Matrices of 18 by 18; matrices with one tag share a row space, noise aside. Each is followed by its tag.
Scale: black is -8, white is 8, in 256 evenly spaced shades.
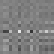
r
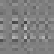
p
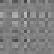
p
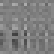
p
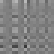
p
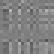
r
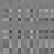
r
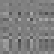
r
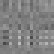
r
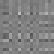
r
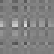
p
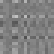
p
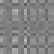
p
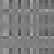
r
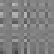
p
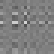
p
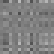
r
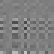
p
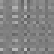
p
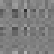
p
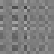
p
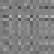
r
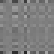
p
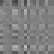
p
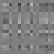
r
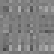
r
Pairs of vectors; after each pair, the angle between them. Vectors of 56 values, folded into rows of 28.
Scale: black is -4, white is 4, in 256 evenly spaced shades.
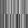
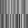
nearly parallel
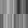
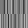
orthogonal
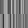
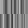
nearly opposite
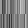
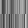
nearly parallel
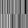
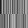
partly opposed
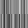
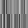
nearly parallel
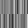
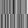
partly opposed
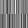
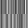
partly opposed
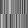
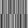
partly opposed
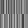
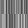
partly aligned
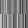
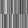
partly aligned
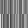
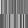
orthogonal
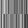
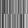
nearly opposite
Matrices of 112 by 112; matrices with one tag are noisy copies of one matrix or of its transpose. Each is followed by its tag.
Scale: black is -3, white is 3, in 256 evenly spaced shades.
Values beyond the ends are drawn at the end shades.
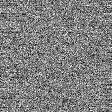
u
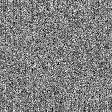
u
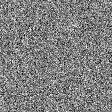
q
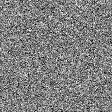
q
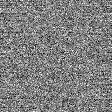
u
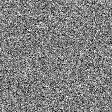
q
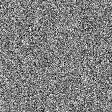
q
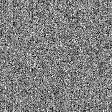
u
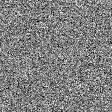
q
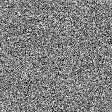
q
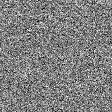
q
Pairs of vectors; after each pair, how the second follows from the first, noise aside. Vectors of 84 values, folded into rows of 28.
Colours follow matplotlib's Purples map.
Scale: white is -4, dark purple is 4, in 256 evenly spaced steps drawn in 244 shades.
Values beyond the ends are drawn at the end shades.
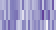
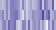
copied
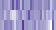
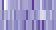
reversed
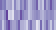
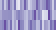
reversed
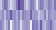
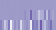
partly zeroed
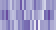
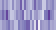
copied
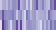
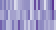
reversed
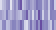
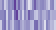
reversed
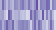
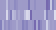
partly zeroed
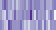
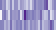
reversed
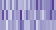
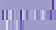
partly zeroed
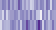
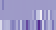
partly zeroed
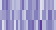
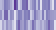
reversed
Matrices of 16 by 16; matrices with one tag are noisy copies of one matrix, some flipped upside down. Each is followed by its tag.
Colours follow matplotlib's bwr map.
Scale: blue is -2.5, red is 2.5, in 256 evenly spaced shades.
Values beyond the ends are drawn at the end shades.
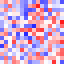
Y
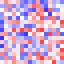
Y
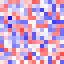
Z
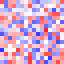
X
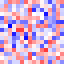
Z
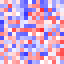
Y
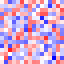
Z
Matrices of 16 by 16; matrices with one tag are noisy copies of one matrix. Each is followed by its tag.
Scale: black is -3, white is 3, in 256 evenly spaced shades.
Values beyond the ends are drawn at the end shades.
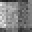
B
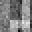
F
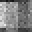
B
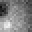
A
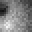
A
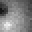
A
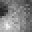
A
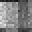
B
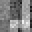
F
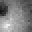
A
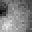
A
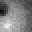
A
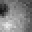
A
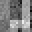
F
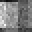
B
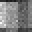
B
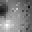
A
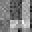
F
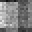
B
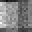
B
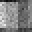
B
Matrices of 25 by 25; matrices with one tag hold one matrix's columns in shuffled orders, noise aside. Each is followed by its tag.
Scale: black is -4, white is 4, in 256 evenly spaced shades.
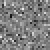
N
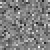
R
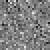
R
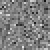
R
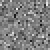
N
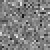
N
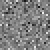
R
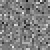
R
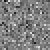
R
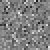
R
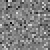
R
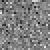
R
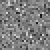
N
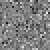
R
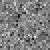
N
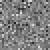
R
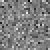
R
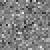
R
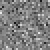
R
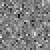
N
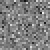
R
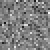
R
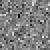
N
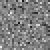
R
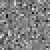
N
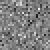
N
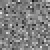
R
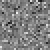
R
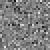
R
